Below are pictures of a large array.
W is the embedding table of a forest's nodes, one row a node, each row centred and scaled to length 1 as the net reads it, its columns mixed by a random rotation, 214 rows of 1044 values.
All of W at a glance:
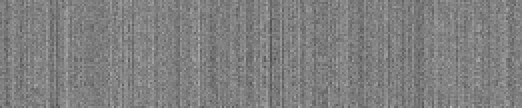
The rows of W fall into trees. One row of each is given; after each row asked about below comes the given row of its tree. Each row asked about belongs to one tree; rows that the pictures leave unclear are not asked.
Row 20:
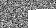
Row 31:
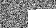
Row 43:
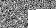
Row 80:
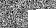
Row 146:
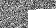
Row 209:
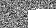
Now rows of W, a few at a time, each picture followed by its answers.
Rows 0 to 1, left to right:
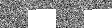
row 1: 20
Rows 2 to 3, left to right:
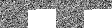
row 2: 43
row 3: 146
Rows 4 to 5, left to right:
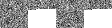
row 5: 146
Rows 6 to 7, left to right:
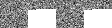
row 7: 209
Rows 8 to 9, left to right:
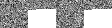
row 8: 20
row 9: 43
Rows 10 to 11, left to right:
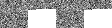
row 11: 146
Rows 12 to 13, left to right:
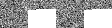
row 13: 146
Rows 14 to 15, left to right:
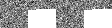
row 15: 209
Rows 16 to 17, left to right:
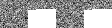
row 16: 20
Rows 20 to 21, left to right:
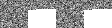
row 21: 209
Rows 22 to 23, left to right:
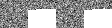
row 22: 20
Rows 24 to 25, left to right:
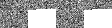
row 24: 80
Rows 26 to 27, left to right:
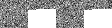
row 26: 146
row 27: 209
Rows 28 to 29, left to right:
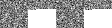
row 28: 209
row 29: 209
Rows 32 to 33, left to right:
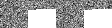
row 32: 20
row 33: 209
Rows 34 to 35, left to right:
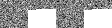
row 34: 20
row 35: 31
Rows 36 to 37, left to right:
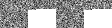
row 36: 146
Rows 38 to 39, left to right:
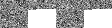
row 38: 31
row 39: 146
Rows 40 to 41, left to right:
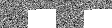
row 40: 20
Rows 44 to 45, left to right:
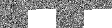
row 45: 43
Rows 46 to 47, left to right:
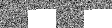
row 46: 146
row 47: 209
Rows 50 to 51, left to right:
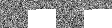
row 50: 20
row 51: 20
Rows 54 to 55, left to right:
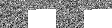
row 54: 20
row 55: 20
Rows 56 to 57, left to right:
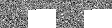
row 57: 209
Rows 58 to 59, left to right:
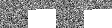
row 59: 20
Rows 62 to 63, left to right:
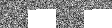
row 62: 209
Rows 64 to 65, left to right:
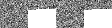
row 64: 209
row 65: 43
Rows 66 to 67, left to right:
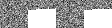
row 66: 209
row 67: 20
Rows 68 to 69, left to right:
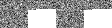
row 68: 209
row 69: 146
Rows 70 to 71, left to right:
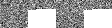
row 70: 31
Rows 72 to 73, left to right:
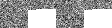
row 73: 20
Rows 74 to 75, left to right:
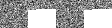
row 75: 20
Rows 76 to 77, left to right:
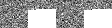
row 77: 209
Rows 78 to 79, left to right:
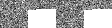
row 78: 20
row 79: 209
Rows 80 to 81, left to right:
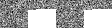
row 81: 209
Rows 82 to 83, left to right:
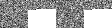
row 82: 20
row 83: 209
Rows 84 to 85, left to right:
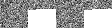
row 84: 31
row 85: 209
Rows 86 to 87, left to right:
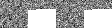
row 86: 20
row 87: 20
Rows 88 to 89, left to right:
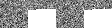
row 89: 209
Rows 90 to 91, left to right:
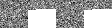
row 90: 20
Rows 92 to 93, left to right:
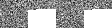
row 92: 80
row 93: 209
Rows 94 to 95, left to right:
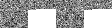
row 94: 146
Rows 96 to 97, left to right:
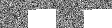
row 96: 209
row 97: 20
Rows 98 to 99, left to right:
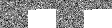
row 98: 209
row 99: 20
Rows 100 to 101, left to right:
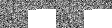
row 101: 20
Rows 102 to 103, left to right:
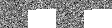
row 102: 209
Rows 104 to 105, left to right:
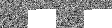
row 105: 146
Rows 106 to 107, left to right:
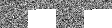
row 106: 209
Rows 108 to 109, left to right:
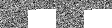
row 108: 146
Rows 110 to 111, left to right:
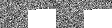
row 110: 209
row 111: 20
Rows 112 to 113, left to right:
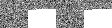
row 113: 20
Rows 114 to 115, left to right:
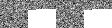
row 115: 209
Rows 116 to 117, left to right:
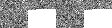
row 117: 20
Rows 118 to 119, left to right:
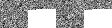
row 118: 20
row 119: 20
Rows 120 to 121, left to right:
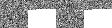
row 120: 20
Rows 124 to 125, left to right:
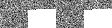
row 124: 146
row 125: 209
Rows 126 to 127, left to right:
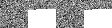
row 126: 80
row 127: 20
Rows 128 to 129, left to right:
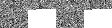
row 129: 146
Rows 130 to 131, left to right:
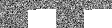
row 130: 80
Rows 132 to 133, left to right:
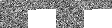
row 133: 20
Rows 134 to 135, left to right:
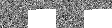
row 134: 20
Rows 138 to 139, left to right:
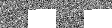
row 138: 43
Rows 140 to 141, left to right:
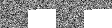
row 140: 31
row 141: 20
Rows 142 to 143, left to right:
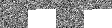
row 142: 43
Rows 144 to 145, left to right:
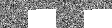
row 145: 209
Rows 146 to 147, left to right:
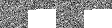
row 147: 209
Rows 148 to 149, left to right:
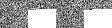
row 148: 209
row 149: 80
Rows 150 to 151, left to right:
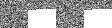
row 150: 20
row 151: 209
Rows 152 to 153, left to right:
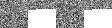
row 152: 20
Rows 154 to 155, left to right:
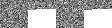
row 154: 31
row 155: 20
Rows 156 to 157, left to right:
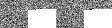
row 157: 80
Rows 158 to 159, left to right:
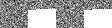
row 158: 209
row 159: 209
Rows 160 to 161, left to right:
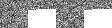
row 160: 209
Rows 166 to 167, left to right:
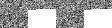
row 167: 146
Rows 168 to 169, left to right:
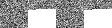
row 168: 80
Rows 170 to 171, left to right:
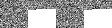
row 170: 20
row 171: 20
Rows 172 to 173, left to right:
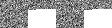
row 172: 43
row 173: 20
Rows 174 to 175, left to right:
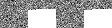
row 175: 209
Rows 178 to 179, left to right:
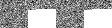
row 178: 209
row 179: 146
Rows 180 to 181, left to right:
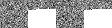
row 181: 20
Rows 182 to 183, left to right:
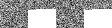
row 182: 146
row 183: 209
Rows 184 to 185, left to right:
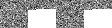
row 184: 146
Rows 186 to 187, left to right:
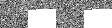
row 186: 20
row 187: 209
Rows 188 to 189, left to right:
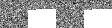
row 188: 20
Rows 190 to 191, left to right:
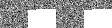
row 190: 146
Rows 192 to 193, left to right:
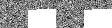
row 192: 209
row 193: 43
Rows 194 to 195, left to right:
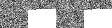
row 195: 146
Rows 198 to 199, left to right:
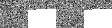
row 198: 80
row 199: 146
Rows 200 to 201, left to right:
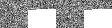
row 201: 20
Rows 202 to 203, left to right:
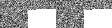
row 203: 209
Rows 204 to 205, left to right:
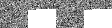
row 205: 146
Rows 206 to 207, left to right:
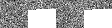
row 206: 209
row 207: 209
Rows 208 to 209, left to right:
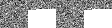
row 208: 209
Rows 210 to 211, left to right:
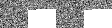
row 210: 20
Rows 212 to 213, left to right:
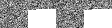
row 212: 209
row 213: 31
